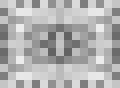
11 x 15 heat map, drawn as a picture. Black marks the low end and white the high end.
No seam splits the table. No single row or column stands out from its neighbours. No overall slope runs across the table. The centre is the ninth with the lowest average. It mirrors both left to right and top to bottom. The centre is the roughest part. Overall the values sit about 70% of the way up the scale.
